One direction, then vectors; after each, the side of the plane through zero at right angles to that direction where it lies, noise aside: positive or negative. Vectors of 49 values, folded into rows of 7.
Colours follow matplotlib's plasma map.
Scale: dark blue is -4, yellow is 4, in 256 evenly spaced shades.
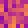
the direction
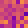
negative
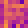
negative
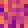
negative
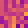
positive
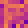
negative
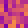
positive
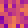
positive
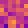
positive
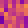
positive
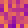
negative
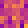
negative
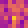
positive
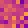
positive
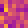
negative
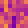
negative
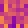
negative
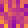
negative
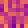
negative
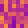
negative
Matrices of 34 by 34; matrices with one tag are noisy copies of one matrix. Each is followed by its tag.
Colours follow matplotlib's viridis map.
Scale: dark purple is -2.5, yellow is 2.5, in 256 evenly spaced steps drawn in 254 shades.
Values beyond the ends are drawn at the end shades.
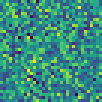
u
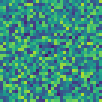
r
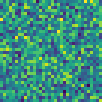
u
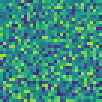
r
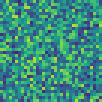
u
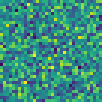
r
